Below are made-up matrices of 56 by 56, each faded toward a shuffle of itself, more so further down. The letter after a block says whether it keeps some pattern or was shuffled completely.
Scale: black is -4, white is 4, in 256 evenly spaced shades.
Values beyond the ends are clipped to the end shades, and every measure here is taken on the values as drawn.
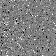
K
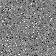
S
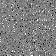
K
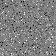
S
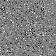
S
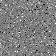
S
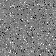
K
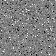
K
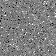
S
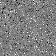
K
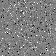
K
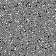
S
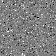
K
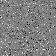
K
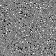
K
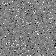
K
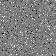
S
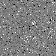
K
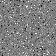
K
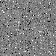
K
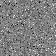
S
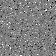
S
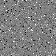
K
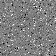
K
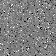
K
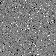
S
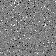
K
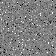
S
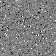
S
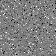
S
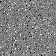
K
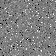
S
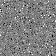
S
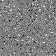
S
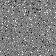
K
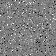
K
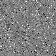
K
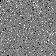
S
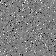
K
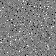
K
